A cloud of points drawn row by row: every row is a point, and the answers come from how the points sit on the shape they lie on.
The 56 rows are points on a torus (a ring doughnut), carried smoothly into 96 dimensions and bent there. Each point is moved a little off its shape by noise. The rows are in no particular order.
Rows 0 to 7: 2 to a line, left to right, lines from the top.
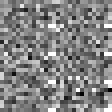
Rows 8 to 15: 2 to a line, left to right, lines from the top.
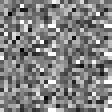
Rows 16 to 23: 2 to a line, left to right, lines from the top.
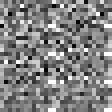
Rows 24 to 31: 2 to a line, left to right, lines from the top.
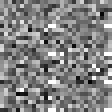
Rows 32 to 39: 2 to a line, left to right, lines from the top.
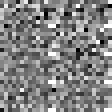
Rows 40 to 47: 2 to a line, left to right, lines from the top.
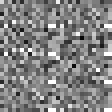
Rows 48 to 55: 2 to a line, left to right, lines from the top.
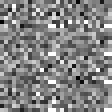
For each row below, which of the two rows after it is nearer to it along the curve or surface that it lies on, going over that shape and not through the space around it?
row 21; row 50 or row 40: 50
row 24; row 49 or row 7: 49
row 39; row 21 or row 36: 36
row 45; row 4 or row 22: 4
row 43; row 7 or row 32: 32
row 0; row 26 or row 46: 26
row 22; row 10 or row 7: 7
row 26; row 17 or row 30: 30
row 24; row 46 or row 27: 27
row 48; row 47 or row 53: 53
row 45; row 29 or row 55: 55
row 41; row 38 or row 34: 34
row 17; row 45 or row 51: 45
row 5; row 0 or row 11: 0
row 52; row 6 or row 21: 6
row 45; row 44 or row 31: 31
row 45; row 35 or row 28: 35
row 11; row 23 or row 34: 34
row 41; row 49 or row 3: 3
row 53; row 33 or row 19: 19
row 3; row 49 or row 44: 49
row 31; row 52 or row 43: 43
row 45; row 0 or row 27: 27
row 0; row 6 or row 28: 6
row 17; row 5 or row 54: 54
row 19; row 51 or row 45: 45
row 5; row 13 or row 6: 6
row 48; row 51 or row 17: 17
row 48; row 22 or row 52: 52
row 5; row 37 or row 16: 16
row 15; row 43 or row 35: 35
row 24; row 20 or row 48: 20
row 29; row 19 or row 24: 19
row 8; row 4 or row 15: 4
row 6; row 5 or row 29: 5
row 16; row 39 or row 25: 39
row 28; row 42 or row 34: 42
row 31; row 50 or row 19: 50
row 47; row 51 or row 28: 28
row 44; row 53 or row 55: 55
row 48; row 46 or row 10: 10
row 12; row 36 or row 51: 51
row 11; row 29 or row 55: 55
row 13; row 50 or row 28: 50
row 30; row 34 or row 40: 40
